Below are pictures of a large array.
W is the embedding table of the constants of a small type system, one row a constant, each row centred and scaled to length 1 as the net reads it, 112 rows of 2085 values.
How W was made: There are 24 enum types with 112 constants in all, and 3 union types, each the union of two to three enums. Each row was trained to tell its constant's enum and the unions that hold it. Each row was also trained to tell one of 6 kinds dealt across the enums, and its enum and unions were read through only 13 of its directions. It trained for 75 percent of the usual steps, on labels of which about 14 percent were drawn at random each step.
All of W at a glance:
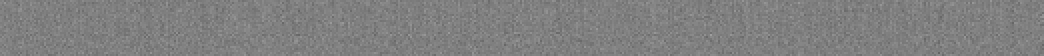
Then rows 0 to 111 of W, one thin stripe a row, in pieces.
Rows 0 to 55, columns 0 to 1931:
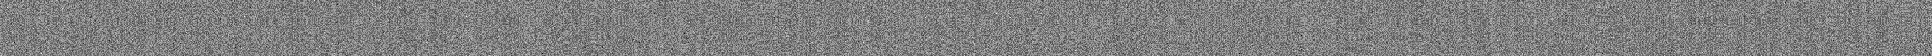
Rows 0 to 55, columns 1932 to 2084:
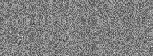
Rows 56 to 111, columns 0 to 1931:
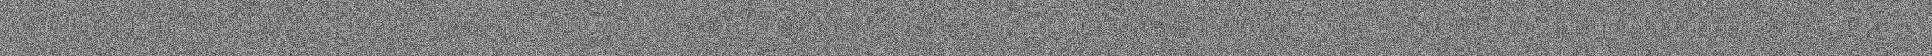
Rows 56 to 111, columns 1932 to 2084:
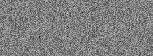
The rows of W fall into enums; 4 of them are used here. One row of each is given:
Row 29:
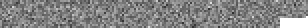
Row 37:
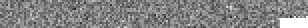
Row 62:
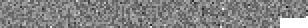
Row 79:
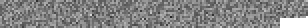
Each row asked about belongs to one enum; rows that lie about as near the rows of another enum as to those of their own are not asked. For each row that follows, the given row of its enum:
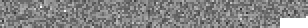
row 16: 79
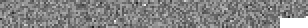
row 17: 62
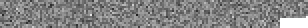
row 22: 79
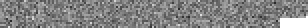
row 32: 37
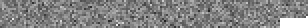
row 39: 29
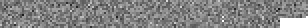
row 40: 29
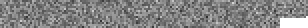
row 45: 29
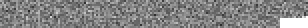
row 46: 37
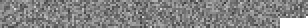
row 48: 62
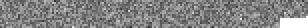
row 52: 79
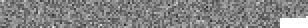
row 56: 37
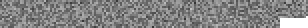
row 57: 29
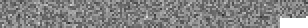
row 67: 37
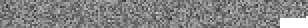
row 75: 37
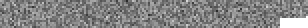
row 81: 79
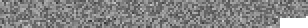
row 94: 79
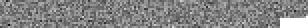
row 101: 79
